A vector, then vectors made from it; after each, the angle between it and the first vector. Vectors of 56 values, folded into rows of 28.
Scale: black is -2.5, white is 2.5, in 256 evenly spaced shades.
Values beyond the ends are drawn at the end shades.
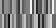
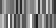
partly opposed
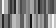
orthogonal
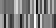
partly aligned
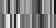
orthogonal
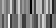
nearly opposite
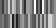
partly aligned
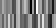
nearly opposite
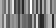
partly aligned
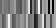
partly opposed
